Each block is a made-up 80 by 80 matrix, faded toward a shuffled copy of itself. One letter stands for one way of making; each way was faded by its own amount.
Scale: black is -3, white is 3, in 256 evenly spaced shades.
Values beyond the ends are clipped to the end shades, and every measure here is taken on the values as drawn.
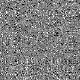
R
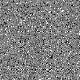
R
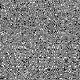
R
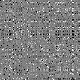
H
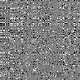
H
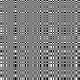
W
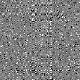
H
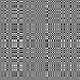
W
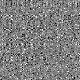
R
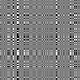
W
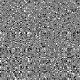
H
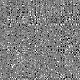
H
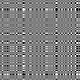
W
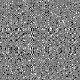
H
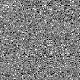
R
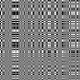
W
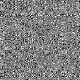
R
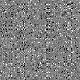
H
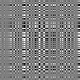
W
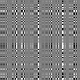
W
